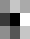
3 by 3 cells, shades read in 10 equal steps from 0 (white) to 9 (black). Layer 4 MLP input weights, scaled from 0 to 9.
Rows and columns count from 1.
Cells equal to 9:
1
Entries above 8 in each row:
0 1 0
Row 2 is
7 9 0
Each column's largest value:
7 9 3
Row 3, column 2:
6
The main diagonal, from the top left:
4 9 2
